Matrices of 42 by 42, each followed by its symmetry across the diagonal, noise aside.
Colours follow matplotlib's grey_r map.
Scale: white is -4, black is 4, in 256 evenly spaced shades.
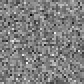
neither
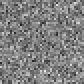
neither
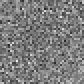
symmetric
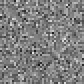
antisymmetric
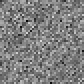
symmetric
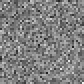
symmetric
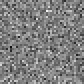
antisymmetric
